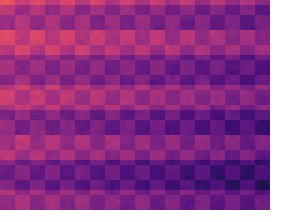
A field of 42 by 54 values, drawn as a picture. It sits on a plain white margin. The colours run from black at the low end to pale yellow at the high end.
The bottom right is the ninth with the lowest average. Horizontal stripes repeat 4 times down the table. The field climbs toward the top left. The halves do not mirror each other. The top left is the ninth with the highest average.
